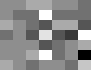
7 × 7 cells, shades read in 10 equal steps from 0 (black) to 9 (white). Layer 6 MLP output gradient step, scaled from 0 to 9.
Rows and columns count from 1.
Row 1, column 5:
5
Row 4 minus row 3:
-2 0 -1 5 -3 -4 6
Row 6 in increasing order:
0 4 5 5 5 6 9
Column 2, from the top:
5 4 5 5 5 5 5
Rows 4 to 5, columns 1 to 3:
4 5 3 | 5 5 5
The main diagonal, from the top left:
5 4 4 8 4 5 7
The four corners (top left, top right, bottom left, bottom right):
5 4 6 7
